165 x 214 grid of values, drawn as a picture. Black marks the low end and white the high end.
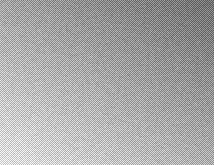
The ninth with the highest average is the bottom left. The ninth with the lowest average is the top right. No row or column stands out. There is an overall slope up to the bottom left. A checkerboard runs through the table.
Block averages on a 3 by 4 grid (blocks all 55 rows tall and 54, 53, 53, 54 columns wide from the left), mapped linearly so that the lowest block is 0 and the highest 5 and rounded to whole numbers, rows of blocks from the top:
2 2 1 0 | 4 3 2 1 | 5 4 3 3
